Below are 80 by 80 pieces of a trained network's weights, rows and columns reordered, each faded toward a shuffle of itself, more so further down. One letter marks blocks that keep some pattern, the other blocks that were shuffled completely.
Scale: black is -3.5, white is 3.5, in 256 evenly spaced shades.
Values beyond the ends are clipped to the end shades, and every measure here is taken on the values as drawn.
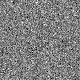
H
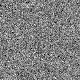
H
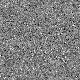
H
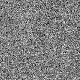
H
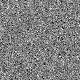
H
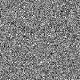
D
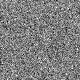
H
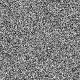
H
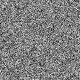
H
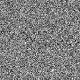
D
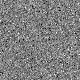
H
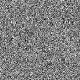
D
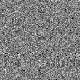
D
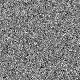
H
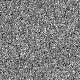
H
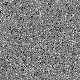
H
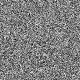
H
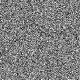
D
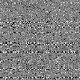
D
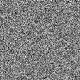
D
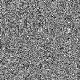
D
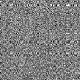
D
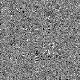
D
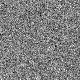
H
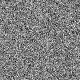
H
